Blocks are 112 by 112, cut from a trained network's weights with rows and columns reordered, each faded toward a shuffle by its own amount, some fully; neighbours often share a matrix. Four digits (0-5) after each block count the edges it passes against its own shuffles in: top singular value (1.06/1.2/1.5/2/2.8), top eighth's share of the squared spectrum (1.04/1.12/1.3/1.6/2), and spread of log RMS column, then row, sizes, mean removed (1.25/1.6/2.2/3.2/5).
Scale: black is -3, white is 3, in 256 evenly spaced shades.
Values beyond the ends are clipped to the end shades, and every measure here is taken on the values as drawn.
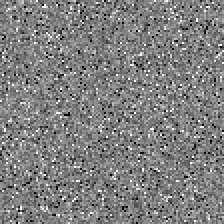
0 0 0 0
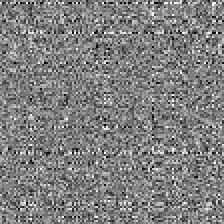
5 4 2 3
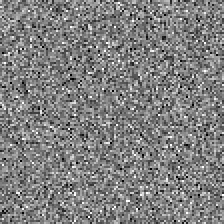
2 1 0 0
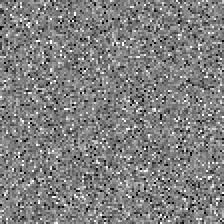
0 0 0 0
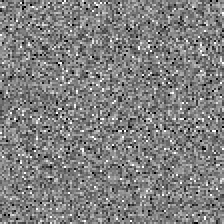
3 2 0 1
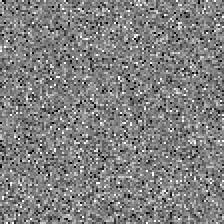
0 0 0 0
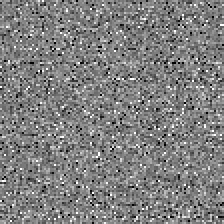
3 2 0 2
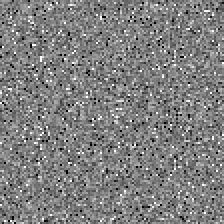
1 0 0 0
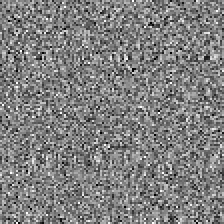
4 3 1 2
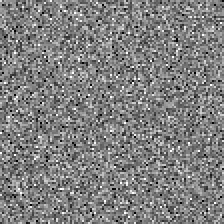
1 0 0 0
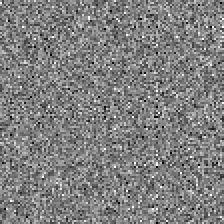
3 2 1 1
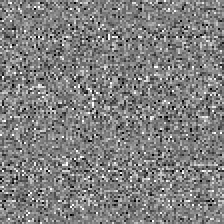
4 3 0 3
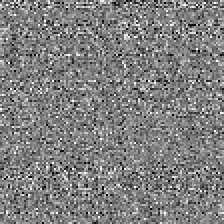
4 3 0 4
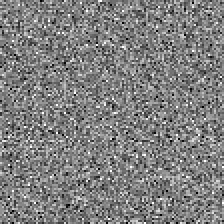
2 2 0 1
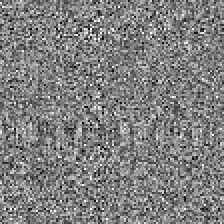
4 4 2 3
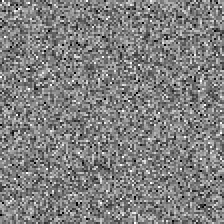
1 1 0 0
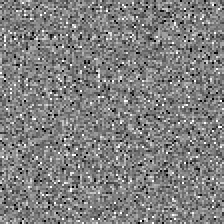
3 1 0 1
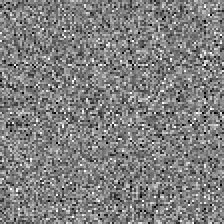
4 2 1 2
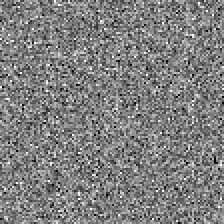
1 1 0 0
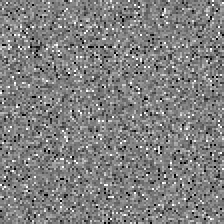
2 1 0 1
